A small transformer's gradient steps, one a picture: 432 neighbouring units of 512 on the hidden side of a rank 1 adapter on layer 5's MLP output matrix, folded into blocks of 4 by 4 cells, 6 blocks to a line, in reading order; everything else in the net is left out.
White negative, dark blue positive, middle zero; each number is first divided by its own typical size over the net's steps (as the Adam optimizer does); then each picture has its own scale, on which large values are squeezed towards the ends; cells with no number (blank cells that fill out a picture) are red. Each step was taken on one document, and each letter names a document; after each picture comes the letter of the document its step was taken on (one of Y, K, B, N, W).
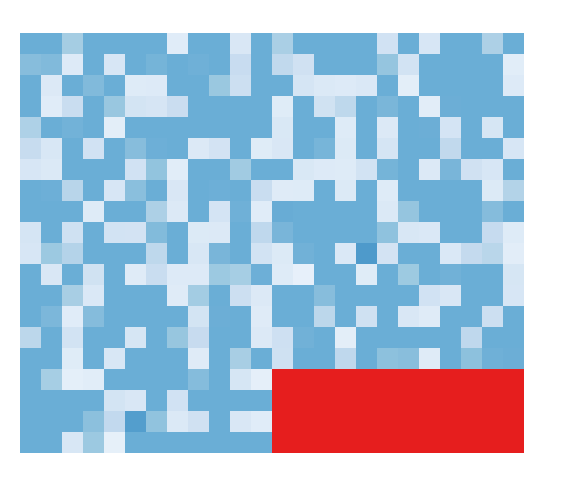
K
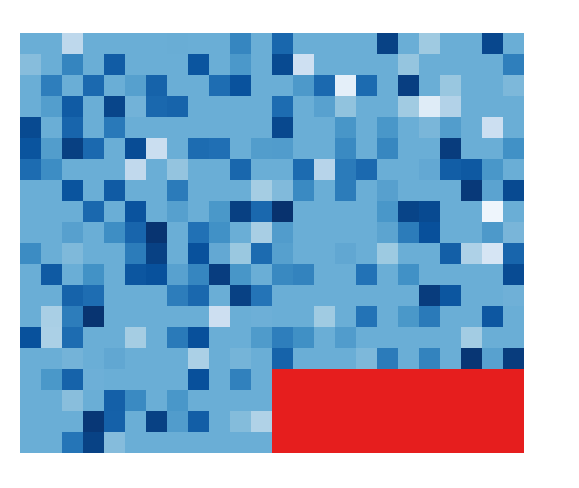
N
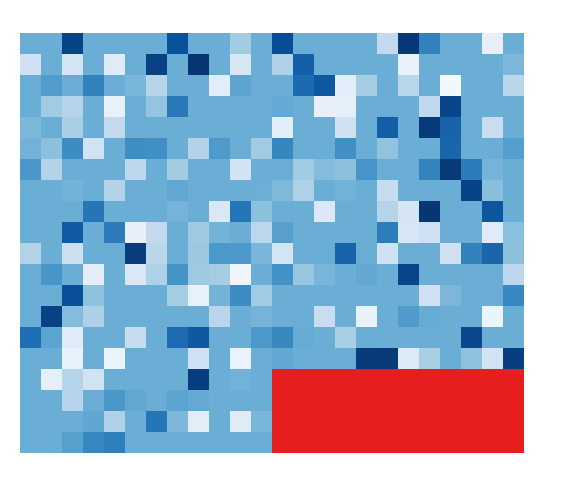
N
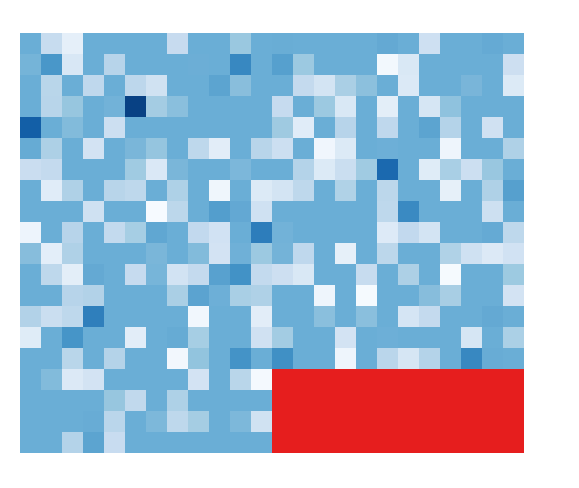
K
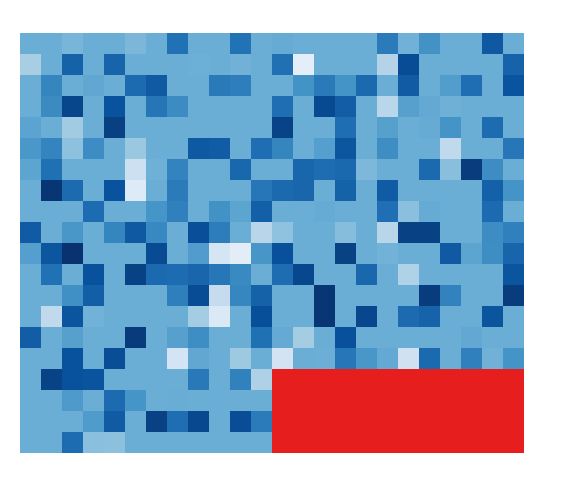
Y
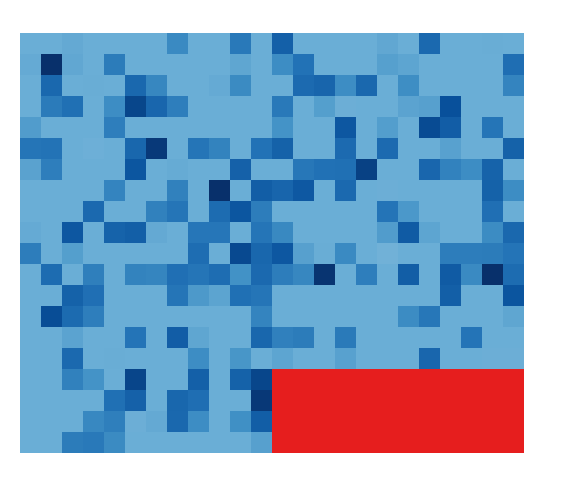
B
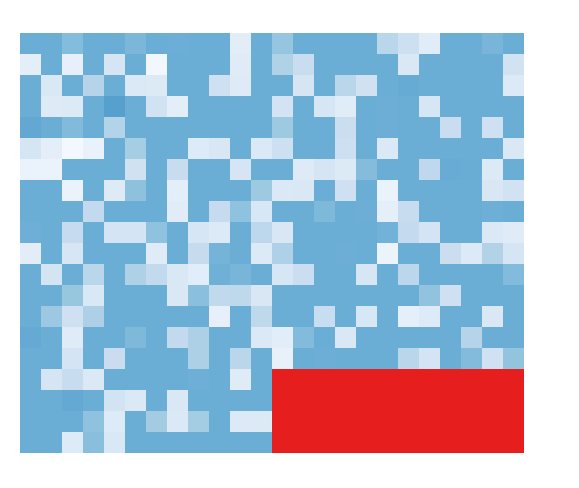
N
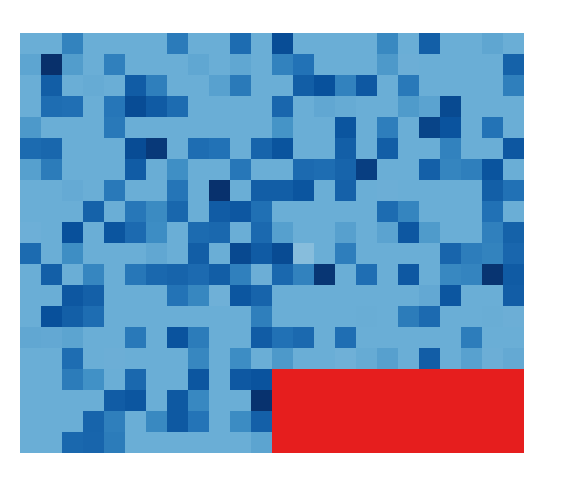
B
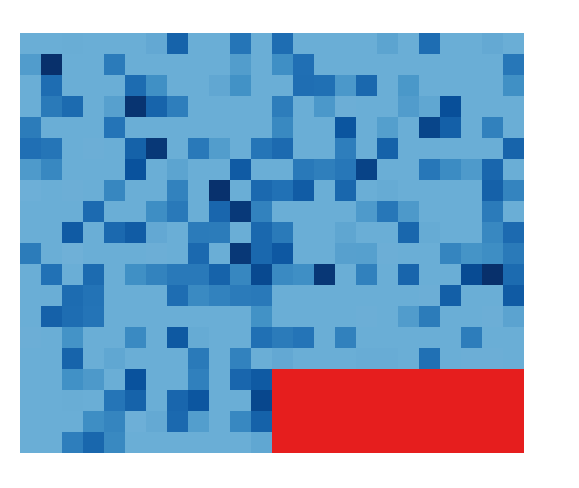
B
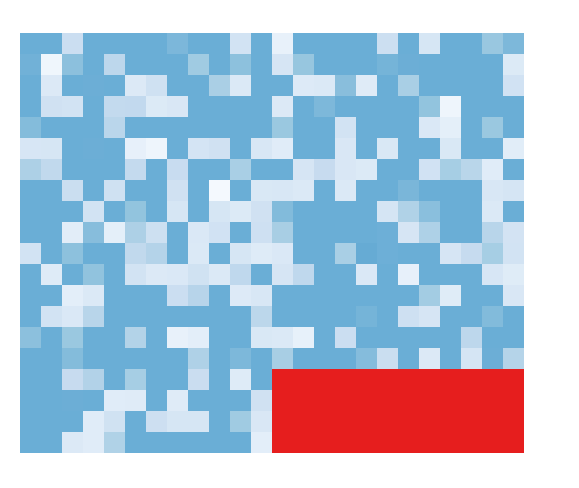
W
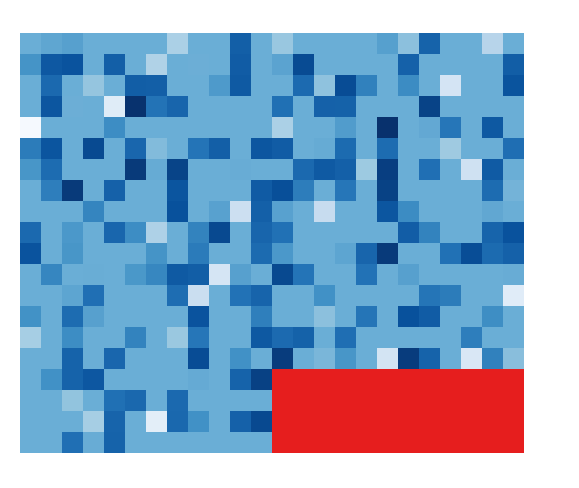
K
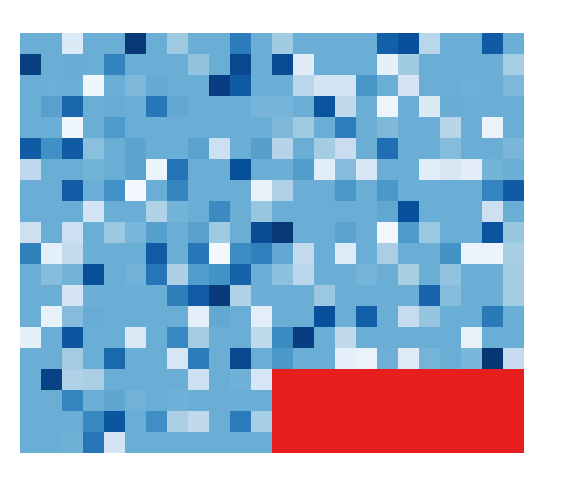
Y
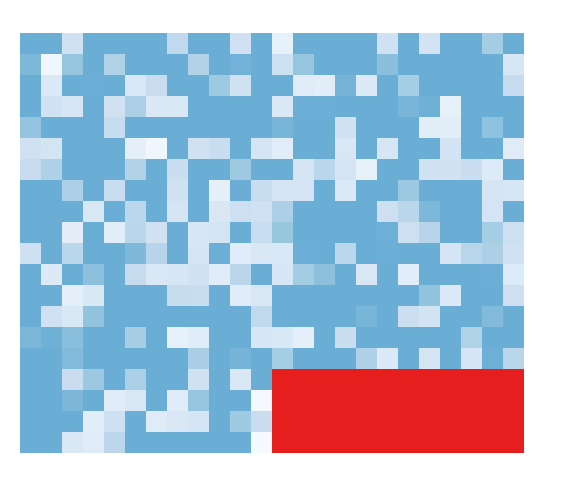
W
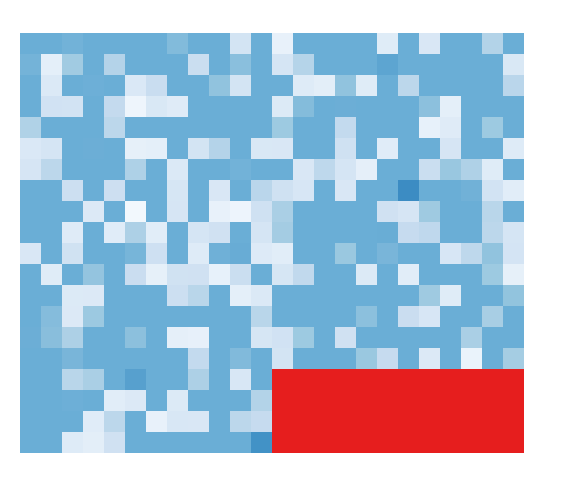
W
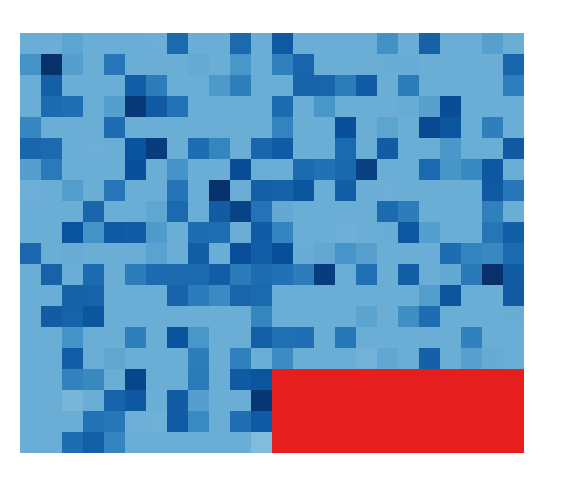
B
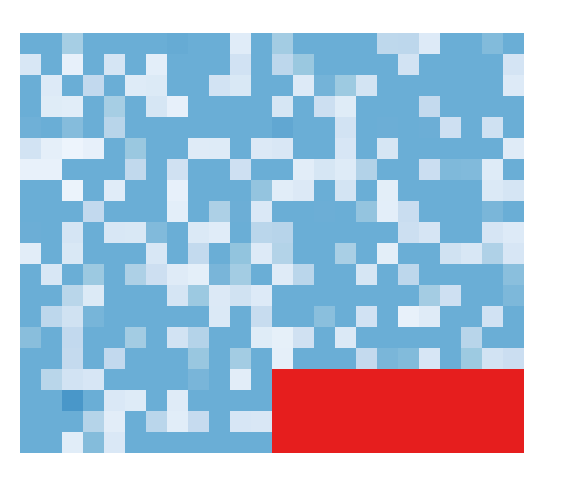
N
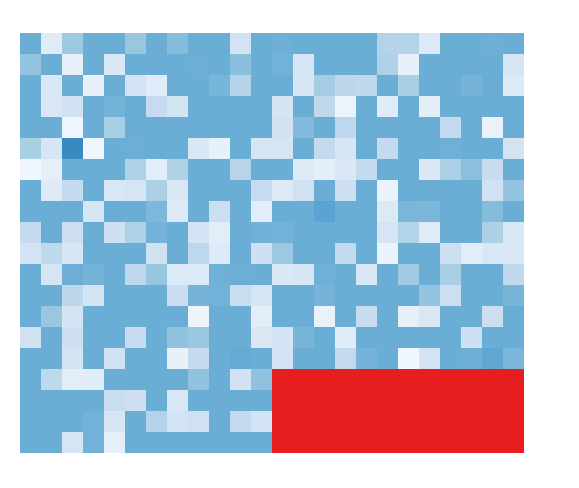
Y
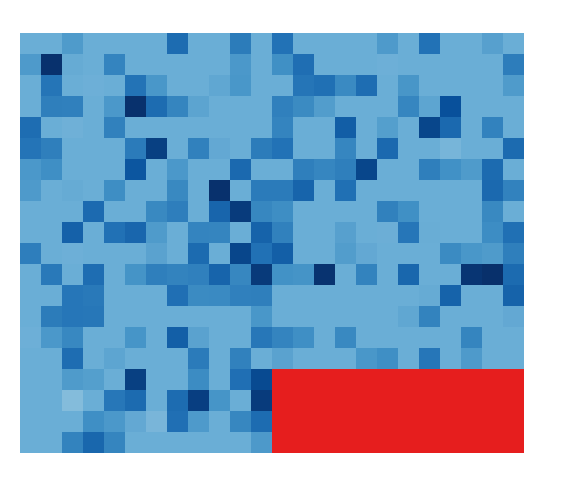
B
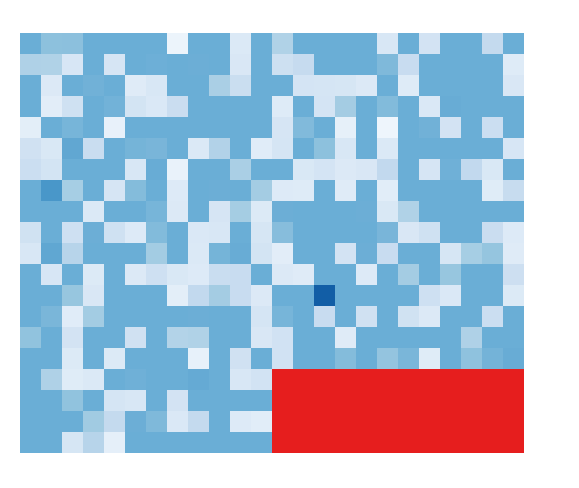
K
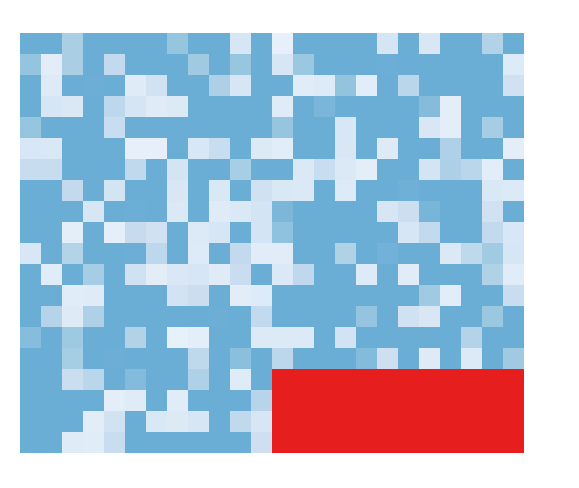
W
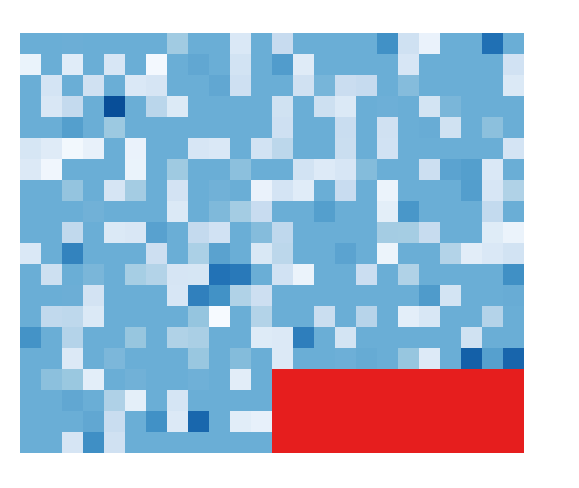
N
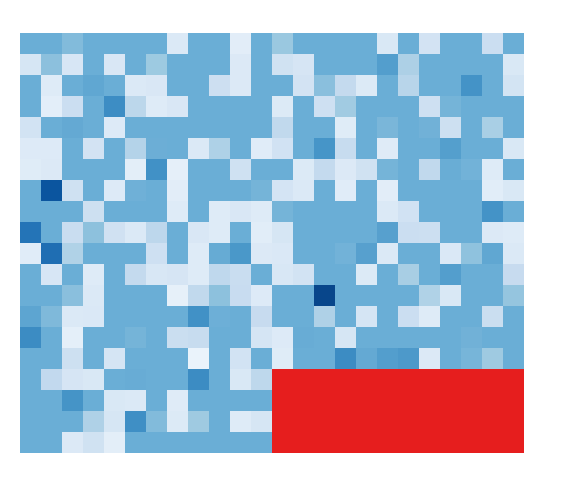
K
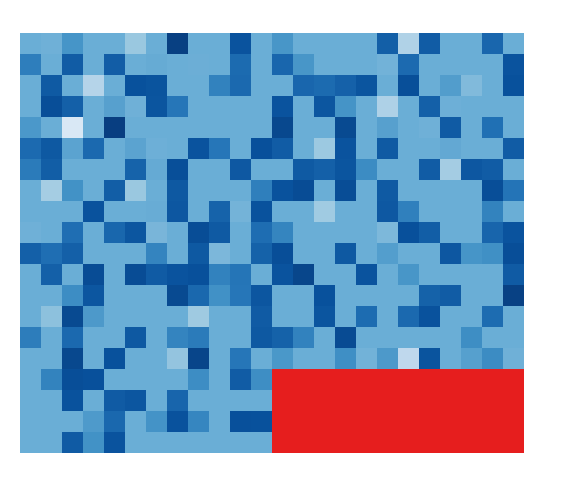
Y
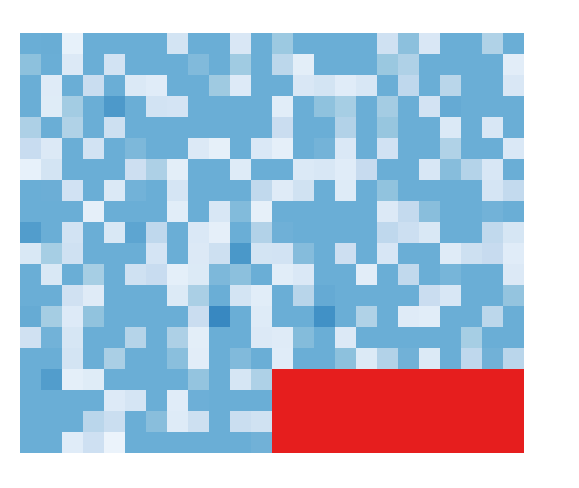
Y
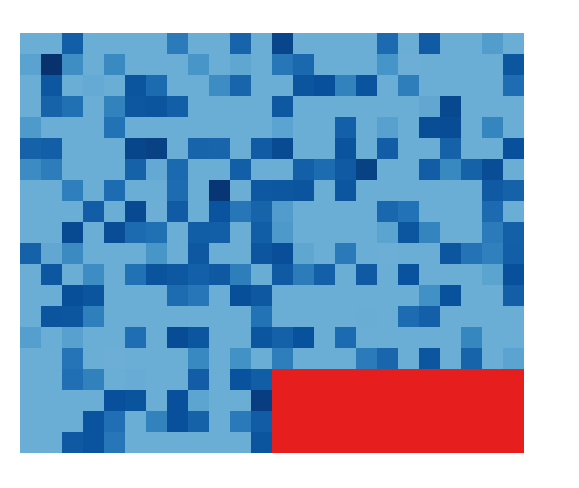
B
